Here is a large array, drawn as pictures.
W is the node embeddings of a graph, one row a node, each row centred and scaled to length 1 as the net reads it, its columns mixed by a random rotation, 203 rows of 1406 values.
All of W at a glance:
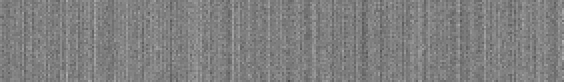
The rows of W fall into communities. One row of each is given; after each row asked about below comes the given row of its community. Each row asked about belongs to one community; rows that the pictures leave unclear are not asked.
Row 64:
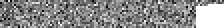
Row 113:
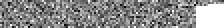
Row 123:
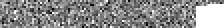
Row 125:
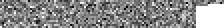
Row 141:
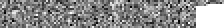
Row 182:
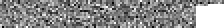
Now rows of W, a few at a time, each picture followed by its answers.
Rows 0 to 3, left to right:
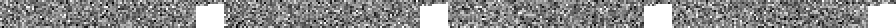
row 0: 182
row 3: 123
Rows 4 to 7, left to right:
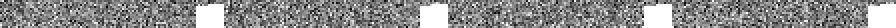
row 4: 64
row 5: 125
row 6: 123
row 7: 182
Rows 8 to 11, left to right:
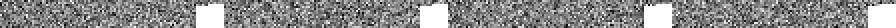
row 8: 64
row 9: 125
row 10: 64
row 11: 113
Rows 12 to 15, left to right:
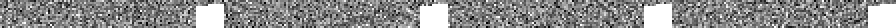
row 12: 125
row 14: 113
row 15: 123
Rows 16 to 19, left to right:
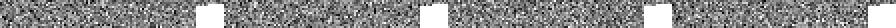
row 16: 64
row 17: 64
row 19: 64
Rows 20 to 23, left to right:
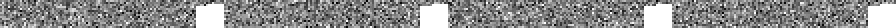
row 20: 125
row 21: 123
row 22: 64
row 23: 123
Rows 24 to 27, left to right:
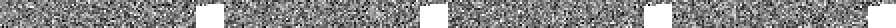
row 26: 64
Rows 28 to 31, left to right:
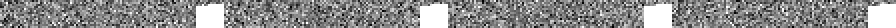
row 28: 64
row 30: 113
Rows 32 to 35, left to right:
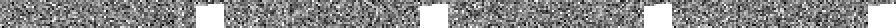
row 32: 182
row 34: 113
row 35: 182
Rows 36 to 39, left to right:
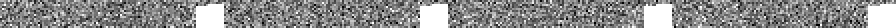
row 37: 125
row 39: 182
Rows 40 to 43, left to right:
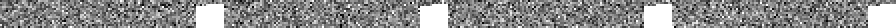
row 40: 113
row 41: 125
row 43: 182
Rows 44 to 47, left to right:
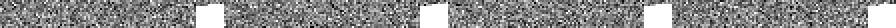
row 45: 113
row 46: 113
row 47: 125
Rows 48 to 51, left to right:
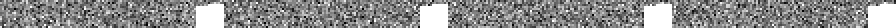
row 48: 123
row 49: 64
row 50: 64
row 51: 125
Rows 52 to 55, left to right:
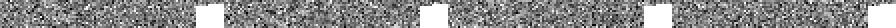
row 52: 182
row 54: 182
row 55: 113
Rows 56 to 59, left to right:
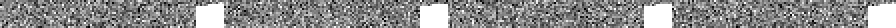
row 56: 113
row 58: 125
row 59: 113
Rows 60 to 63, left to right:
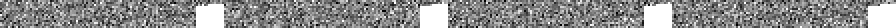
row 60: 64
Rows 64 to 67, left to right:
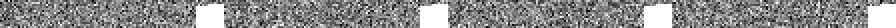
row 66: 113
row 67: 64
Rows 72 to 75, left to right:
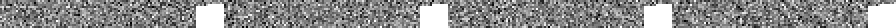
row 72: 113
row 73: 64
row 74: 123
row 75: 141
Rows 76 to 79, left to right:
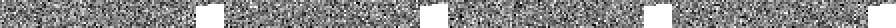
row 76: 125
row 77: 113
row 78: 182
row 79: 123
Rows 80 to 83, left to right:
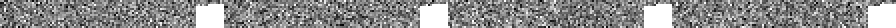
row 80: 64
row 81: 64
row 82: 123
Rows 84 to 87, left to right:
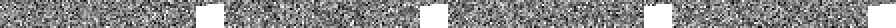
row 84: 113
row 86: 64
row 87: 182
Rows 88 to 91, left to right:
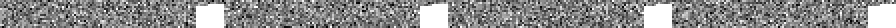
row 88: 125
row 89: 113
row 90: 141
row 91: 123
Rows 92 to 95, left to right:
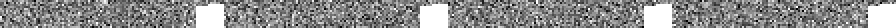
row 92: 123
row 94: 113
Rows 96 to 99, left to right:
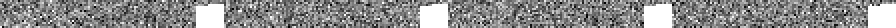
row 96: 182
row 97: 113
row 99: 64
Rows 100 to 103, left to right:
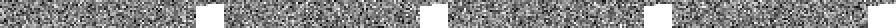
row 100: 125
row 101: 141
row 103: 113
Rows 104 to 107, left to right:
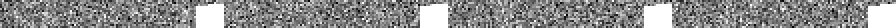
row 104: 64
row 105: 113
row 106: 113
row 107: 141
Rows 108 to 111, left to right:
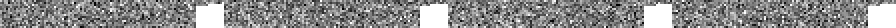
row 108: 141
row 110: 123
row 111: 182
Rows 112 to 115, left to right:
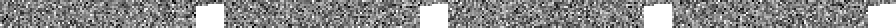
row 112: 64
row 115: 113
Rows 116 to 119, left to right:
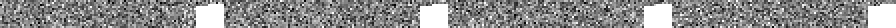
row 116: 123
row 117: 123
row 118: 125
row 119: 123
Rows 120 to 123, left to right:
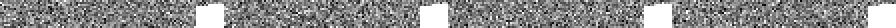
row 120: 123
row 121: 113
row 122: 113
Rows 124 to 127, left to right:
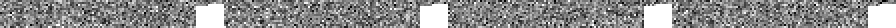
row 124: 123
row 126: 64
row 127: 125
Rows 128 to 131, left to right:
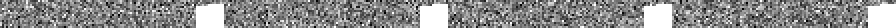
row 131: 141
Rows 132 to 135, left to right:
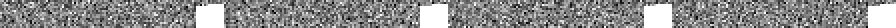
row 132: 141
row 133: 123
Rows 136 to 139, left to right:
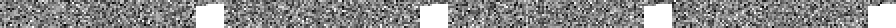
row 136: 113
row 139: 64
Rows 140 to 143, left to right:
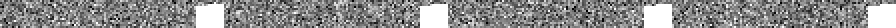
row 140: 64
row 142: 125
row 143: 123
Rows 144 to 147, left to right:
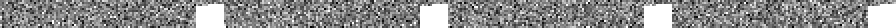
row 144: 123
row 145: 182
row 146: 182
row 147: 141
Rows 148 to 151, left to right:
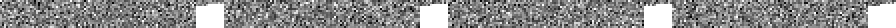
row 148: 113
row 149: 141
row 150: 64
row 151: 113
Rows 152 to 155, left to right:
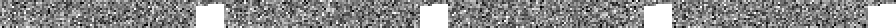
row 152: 182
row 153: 182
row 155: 182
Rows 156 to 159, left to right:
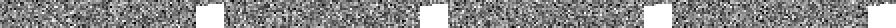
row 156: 141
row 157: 141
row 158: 113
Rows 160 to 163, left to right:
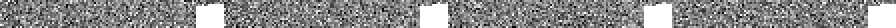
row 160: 64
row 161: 64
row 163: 123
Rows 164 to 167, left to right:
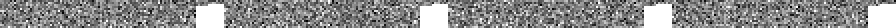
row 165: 123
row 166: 123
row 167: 125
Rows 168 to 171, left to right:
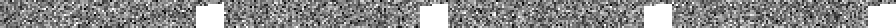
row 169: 141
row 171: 123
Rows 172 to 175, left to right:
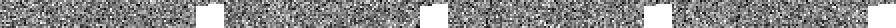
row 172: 123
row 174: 123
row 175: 125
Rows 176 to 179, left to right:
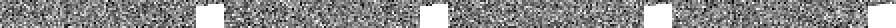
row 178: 64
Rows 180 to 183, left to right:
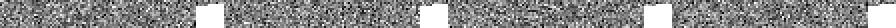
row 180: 141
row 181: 125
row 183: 141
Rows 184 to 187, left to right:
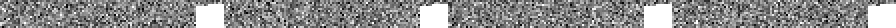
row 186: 64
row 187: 182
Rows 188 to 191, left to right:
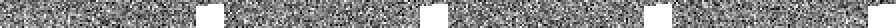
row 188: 182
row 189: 64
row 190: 141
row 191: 125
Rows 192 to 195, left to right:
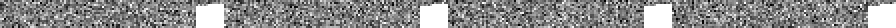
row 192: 64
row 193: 125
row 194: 141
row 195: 141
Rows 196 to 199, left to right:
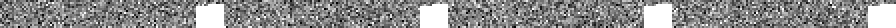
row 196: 64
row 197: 182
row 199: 125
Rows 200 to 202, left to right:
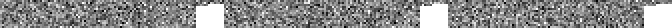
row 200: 125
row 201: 125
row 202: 182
